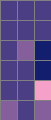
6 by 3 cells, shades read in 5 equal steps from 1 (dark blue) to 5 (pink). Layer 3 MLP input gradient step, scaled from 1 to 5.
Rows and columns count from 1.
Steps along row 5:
same up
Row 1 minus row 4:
0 0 1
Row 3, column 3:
1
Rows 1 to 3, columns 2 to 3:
2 2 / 2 2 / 3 1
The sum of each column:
13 13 14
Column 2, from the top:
2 2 3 2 2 2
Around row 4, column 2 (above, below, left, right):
3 2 2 1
